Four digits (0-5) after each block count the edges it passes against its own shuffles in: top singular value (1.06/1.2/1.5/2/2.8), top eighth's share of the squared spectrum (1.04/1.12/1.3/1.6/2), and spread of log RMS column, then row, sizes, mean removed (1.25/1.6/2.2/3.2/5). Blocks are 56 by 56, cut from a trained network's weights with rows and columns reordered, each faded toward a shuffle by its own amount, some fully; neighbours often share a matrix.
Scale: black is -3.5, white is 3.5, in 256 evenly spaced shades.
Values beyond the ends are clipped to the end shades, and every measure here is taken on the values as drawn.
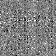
2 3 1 2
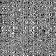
3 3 0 2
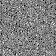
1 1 0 0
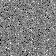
0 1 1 0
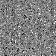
1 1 0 0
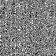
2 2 1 1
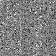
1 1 0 0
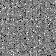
1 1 0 0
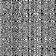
4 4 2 3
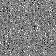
0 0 0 0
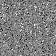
0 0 0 0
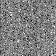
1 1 0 0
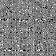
2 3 0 2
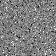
0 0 0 0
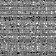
4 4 3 2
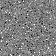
0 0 0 0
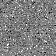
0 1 0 0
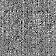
3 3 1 2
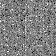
2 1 0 1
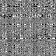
3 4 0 3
